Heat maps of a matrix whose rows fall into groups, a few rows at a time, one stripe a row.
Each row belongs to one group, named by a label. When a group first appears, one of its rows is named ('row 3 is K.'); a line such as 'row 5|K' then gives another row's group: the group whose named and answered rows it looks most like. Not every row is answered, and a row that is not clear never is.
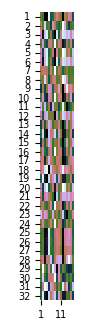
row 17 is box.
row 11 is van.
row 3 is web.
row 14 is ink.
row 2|van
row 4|ink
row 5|web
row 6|web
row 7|ink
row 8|van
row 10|ink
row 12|web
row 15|box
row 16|ink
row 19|ink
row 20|web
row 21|web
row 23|van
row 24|ink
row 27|box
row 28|box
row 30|ink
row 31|van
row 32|ink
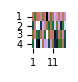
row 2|van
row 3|ink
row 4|ink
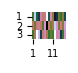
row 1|ink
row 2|web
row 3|van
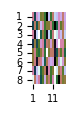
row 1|web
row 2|box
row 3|web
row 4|box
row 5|ink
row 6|box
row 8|van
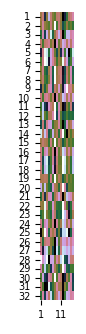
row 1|box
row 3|box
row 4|web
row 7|ink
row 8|ink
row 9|box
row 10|web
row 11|ink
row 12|ink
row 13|box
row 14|van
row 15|ink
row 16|web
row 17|web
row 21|box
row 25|van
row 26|web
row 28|van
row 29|van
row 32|box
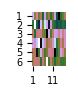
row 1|van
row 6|ink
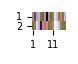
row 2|van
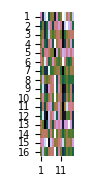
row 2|box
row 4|ink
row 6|van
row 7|box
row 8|ink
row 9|ink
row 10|ink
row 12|ink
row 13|box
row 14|ink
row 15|van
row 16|ink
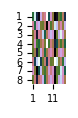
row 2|web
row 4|ink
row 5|box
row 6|web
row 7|box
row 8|box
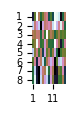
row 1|van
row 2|van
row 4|van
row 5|van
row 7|ink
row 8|ink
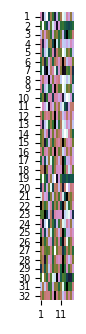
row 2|ink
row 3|van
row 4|web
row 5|web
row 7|ink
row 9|web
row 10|box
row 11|van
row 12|web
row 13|web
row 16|web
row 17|box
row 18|box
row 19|ink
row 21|van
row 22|box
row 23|box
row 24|web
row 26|box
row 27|ink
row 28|box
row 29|box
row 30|ink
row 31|van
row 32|web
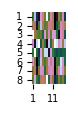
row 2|box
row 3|van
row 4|web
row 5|ink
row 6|box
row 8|ink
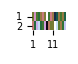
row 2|web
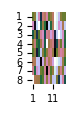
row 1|van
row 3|box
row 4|ink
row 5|box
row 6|van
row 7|web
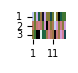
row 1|van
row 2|web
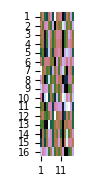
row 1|ink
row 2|web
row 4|box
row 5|box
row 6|web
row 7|van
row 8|box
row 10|web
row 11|box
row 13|box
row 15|box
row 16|van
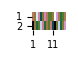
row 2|box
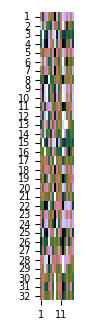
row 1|web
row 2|van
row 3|ink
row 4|ink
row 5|web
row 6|van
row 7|web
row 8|box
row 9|web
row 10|web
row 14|van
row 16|van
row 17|ink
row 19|box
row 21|ink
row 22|box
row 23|web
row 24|web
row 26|box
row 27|box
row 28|van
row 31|ink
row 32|ink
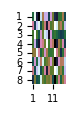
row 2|web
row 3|ink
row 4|ink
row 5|van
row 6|box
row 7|web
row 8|box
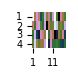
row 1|van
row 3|ink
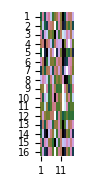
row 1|box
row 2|ink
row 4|box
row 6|box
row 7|box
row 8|van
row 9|van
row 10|web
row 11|van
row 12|ink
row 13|box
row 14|ink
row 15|web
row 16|ink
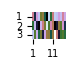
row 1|web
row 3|van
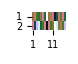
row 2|web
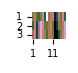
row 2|box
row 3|box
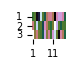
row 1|box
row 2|van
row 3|van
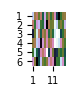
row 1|van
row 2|web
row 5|ink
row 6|box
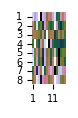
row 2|van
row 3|ink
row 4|ink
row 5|van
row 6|van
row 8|van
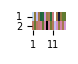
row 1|van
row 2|web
